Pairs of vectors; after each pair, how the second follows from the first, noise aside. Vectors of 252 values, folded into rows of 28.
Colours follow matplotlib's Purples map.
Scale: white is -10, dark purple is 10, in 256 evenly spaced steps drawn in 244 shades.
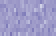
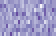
scaled up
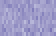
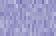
wrapped around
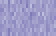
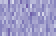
scaled up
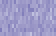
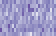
scaled up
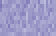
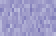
wrapped around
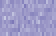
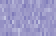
sign-scrambled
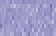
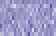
scaled up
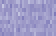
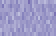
sign-scrambled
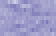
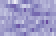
scaled up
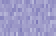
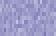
wrapped around
